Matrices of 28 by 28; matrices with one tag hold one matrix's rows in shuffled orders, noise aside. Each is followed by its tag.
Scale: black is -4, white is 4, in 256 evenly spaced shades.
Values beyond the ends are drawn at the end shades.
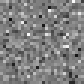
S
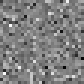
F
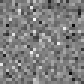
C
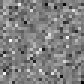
F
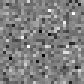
S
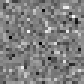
S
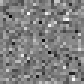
S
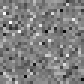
F
